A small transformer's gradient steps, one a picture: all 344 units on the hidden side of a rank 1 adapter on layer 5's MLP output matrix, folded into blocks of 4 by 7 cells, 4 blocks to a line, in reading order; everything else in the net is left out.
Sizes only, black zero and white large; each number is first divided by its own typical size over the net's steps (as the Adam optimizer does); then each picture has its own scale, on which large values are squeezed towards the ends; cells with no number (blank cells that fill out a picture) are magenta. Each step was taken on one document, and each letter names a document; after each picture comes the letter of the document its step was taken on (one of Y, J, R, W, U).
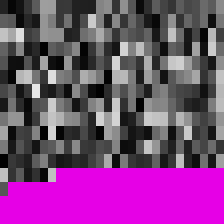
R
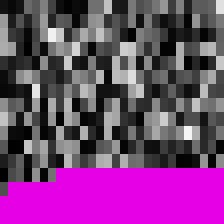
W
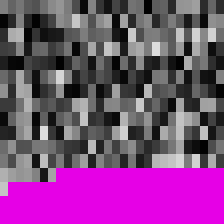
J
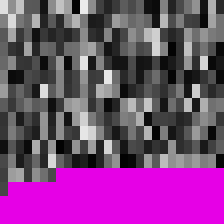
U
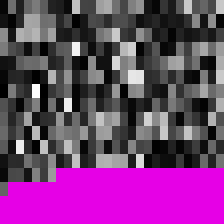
W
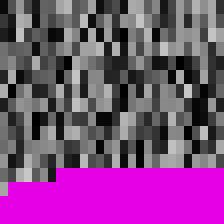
U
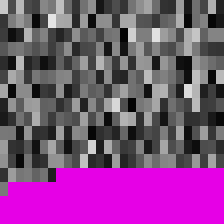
U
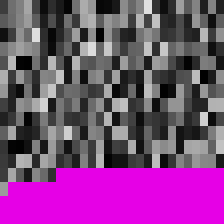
U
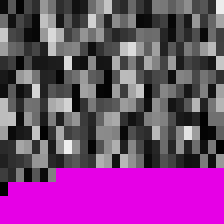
R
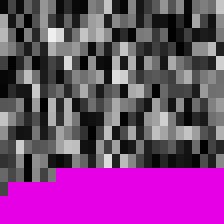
W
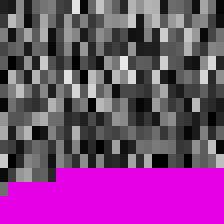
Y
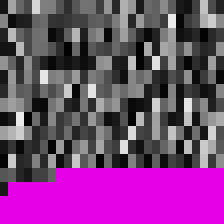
Y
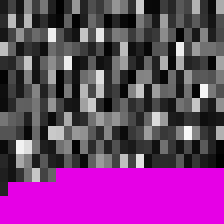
W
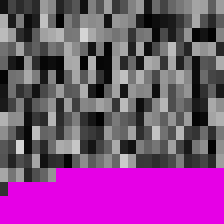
R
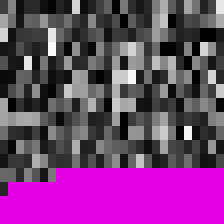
W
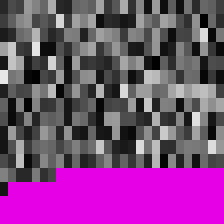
U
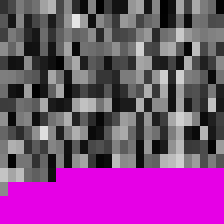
J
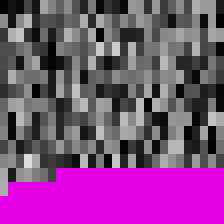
J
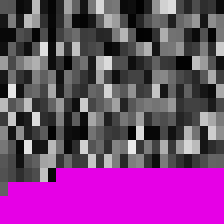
Y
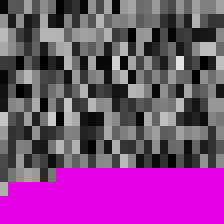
R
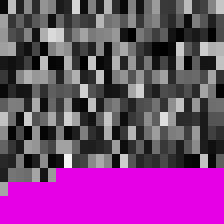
R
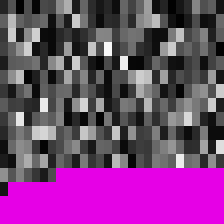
J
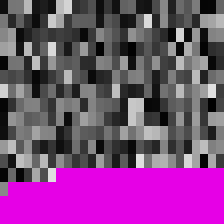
J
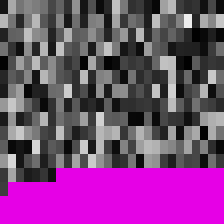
Y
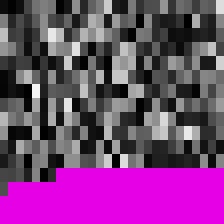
W
